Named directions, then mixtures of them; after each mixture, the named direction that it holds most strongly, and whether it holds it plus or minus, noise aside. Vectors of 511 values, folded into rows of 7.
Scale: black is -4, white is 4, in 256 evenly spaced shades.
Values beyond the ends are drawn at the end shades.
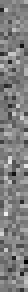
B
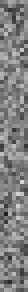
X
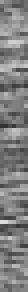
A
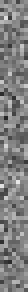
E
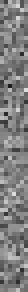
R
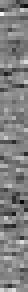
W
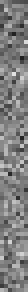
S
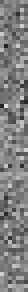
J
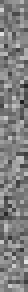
J, plus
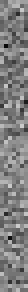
J, plus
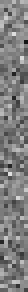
S, minus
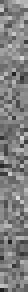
S, minus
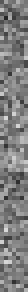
E, minus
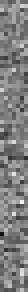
X, minus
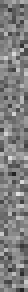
X, plus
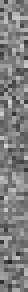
E, plus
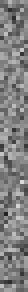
X, plus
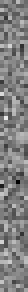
E, minus
